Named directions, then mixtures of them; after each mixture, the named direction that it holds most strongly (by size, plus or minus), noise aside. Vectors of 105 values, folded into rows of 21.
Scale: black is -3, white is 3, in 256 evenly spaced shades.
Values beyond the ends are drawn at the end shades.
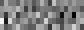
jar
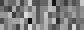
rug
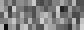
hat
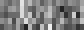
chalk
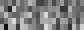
hat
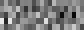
jar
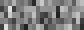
hat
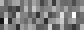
jar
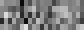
chalk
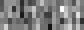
chalk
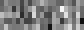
chalk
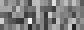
rug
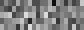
rug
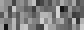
hat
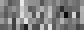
chalk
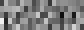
jar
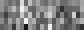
chalk
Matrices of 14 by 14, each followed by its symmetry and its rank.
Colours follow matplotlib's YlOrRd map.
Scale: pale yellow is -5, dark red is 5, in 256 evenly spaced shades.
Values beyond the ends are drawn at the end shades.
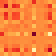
symmetric, rank two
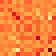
symmetric, rank three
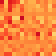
neither, rank three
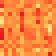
neither, rank three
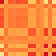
symmetric, rank one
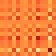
symmetric, rank one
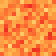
symmetric, full rank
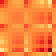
symmetric, rank one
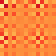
symmetric, rank one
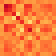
symmetric, rank three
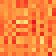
neither, rank three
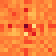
symmetric, rank three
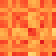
symmetric, rank two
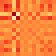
symmetric, rank two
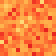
symmetric, full rank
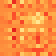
neither, rank three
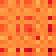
symmetric, rank two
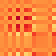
symmetric, rank one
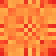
symmetric, rank two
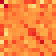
symmetric, rank three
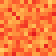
symmetric, full rank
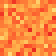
symmetric, full rank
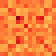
symmetric, rank three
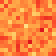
symmetric, full rank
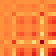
symmetric, rank one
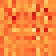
neither, rank three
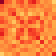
symmetric, rank three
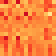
neither, rank three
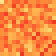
symmetric, full rank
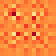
symmetric, rank two
